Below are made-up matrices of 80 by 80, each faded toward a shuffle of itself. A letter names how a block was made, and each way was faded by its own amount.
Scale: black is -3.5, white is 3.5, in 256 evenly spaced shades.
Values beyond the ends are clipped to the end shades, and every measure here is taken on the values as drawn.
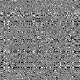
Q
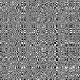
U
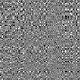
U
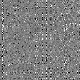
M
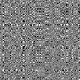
U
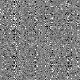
M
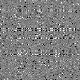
Q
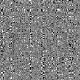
M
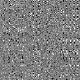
M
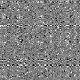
Q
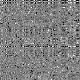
Q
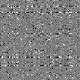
Q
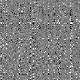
M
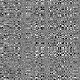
U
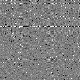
Q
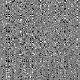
M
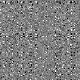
M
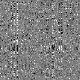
M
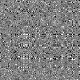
Q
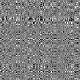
U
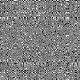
Q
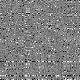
Q
